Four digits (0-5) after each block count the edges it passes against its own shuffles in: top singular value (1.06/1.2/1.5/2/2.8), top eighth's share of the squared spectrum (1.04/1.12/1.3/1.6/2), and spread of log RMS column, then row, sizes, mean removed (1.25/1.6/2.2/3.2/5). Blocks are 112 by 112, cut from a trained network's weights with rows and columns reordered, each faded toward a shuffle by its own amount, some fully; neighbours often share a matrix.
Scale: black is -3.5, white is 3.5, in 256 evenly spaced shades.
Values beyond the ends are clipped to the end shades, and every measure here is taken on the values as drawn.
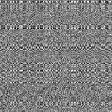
5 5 2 4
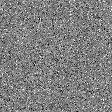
0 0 0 0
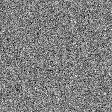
1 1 0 0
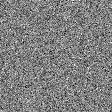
1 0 0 0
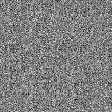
3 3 0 1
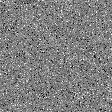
0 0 0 0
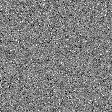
0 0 0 0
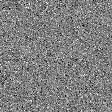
2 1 0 0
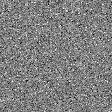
2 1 0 0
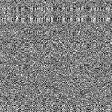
5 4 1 3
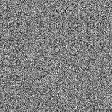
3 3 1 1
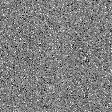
2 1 0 0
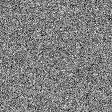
1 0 0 0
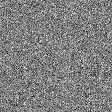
3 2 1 0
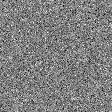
0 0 0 0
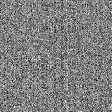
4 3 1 1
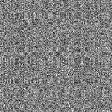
4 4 1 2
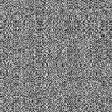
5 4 2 2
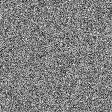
1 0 0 0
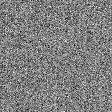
2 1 0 0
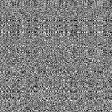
5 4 1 3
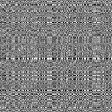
5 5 2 4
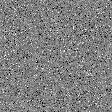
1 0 0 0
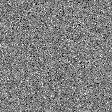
1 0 0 0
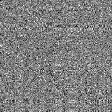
4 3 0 2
